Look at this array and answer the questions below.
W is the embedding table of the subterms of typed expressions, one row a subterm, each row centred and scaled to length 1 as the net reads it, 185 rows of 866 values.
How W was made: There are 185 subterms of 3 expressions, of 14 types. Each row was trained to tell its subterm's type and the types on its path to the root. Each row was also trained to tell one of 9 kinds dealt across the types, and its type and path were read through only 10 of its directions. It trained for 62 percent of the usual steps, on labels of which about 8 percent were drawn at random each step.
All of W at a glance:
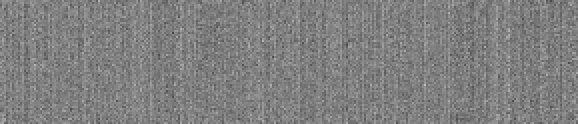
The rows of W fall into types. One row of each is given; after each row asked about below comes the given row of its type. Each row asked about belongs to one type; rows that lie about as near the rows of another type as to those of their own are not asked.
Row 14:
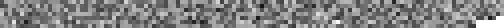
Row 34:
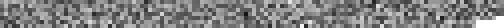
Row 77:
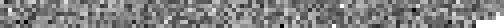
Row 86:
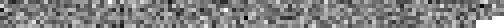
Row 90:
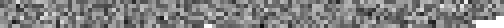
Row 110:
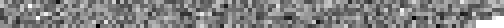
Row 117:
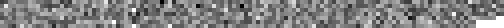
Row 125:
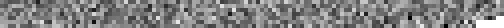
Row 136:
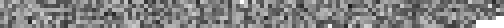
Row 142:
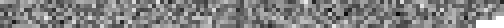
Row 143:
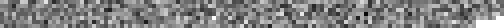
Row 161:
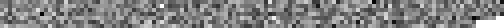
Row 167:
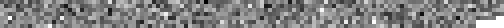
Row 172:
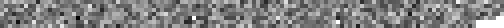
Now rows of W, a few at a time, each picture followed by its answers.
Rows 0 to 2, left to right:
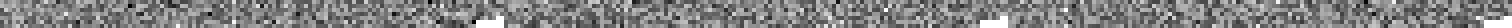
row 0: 136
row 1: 14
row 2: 90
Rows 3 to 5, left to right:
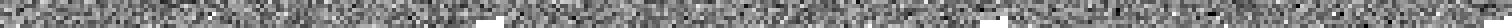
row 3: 167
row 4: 167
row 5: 117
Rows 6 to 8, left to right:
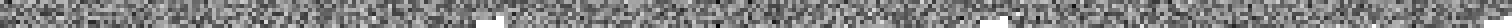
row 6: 161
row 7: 167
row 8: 90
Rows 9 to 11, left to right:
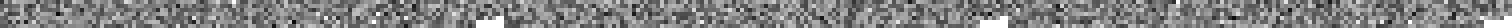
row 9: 142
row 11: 117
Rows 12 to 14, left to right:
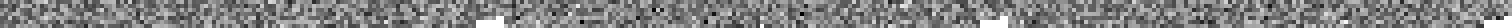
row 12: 142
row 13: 161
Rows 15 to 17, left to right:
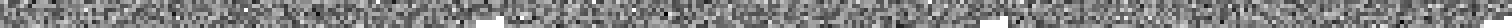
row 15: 110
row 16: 161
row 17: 136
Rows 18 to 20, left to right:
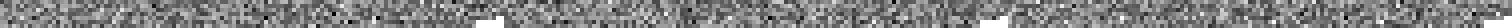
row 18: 167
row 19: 86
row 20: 110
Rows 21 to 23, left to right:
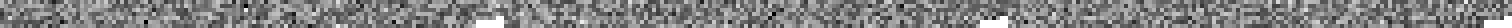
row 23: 161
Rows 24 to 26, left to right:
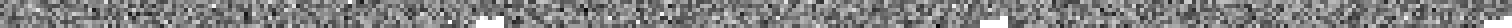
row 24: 117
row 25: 142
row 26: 142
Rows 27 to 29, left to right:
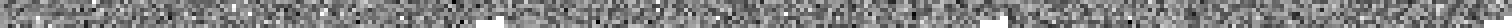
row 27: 167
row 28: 117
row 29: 142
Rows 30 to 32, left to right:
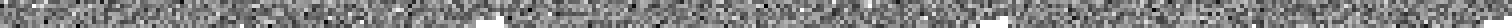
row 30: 110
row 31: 77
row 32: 167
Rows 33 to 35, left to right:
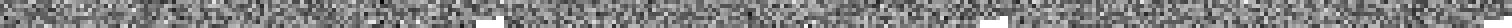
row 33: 117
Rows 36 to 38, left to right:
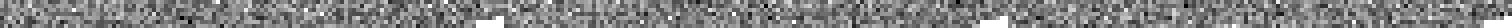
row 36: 77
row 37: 86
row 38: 143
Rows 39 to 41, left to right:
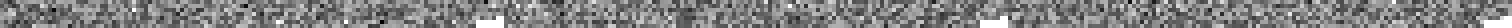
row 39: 90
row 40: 161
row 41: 90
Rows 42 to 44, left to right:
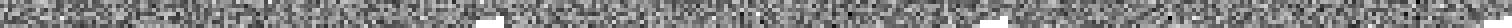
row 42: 172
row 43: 86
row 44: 172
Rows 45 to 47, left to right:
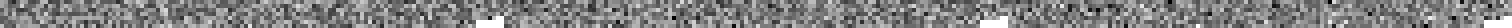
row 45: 86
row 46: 86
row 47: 14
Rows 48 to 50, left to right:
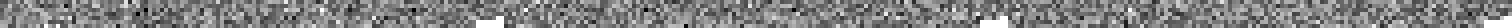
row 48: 125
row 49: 136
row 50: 90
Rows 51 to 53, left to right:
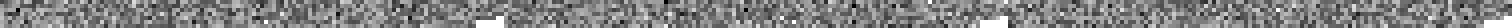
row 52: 110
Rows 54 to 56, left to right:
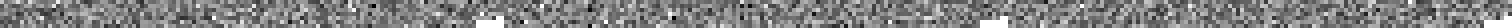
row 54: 34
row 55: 86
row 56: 136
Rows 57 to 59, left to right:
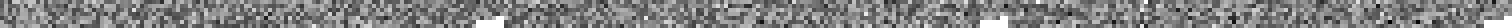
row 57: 161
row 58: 172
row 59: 90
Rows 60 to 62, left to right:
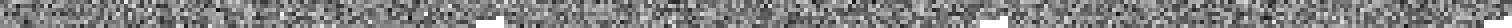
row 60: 90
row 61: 110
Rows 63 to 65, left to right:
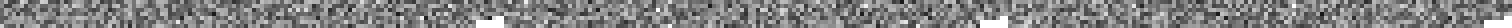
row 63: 86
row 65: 161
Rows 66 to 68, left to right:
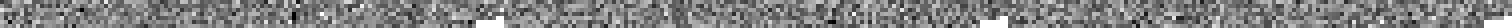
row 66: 167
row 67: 86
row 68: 142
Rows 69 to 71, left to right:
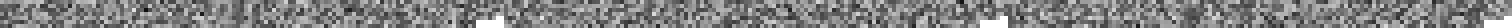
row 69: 142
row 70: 110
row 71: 142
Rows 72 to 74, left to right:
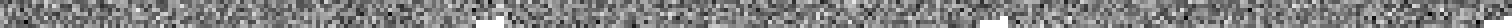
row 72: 14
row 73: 167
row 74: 86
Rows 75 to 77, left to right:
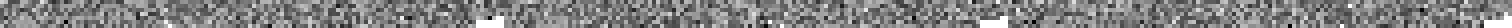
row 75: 86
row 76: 90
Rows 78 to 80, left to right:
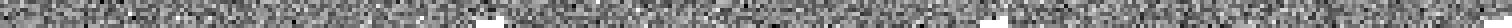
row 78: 117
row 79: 14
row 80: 110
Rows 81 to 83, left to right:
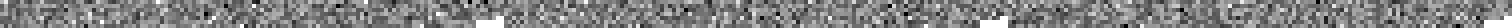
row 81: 34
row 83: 172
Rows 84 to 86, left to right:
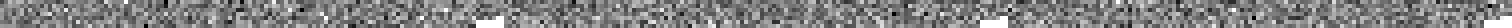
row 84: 14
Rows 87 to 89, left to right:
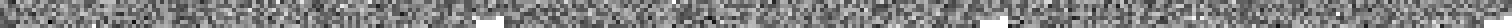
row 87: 86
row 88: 142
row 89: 117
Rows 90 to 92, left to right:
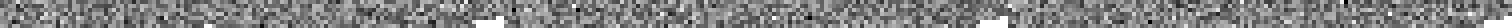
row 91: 161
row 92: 136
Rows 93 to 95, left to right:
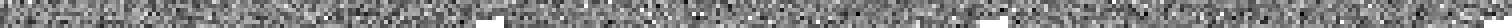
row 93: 77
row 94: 143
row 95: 117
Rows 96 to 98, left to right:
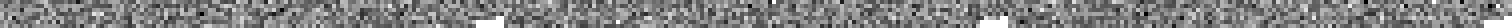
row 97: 172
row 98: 14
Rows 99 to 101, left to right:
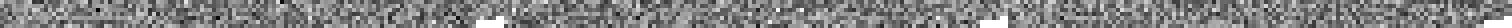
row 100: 14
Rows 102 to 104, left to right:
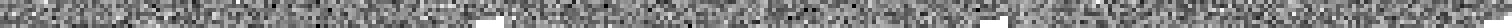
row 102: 172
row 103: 167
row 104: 161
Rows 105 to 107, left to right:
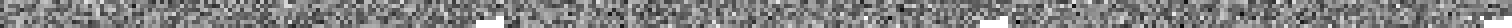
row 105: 161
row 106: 86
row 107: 110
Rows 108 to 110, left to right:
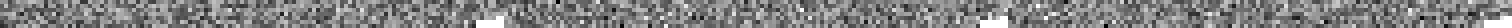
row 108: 142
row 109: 14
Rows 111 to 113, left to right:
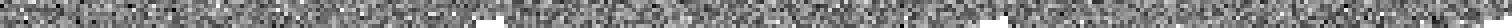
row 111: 161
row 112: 143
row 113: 34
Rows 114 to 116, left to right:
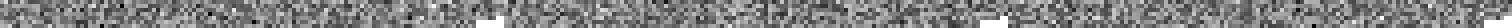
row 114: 117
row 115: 167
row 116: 142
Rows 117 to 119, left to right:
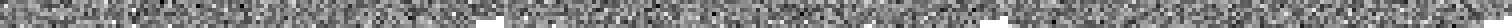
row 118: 167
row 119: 172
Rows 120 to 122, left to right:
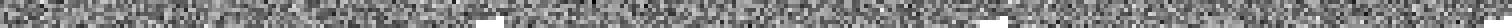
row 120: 110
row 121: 77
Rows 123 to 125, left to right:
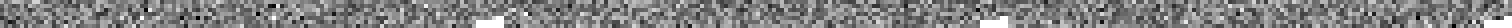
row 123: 34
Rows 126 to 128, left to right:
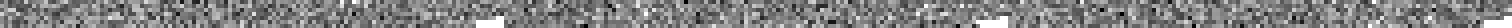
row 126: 110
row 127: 143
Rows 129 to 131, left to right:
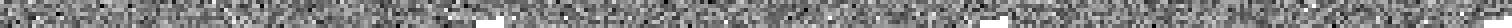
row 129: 136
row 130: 167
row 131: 110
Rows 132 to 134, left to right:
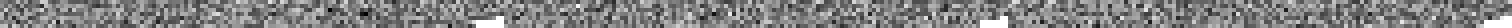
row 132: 77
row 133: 136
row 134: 86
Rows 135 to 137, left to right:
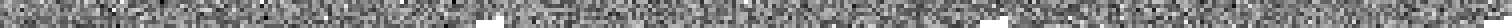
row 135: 14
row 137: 90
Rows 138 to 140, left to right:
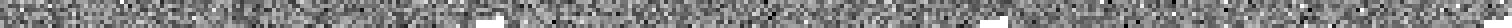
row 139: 86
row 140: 14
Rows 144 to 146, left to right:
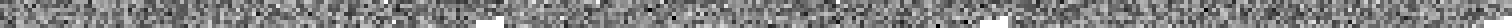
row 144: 86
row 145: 136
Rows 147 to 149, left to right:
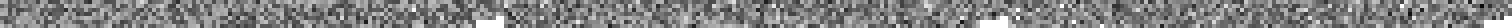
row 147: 161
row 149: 125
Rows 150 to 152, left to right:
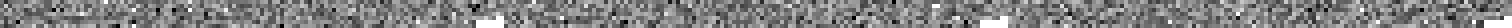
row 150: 117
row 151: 117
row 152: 167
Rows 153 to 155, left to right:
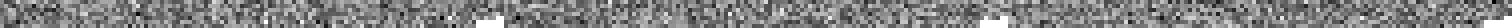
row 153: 110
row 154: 172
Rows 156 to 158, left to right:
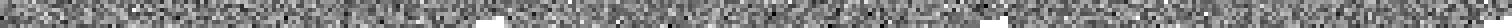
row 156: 172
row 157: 125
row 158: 142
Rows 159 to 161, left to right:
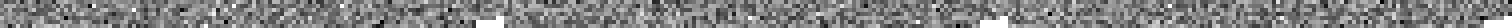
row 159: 125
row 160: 136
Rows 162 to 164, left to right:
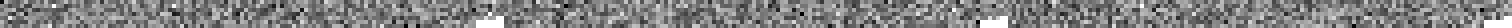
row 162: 110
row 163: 142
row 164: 14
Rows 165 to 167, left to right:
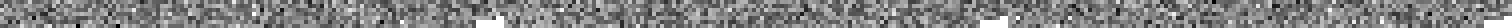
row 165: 117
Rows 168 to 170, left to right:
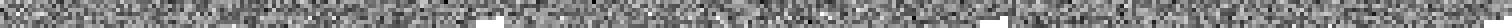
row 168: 110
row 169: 167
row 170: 14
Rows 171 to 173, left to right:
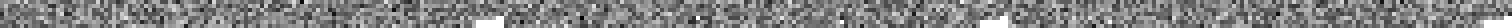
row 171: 143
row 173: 110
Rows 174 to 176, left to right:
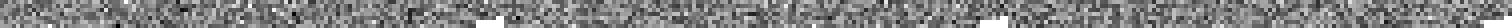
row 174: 125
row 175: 161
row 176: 14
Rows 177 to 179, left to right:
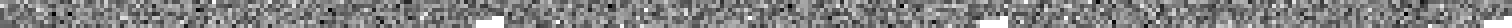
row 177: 143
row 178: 143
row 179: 143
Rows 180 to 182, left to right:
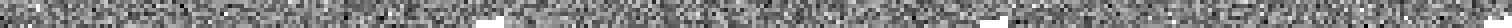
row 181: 167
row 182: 172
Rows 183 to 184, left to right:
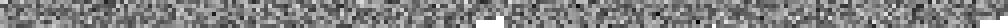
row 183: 90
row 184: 34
